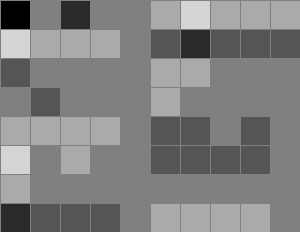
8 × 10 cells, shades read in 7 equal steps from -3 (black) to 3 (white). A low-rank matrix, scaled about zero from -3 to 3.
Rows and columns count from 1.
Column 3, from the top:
-2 1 0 0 1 1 0 -1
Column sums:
0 0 0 1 0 1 0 0 -1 0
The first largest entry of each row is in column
7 1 6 6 1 1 1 6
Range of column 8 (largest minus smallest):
2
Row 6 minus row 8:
4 1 2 1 0 -2 -2 -2 -2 0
